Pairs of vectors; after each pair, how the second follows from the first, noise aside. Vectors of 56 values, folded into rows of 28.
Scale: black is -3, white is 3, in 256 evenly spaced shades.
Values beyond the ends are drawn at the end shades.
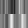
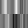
reversed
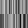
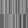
shrunk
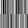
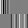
partly zeroed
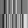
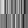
reversed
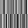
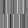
partly zeroed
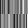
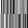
reversed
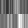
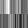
reversed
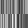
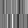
partly zeroed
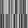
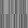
shrunk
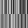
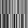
reversed
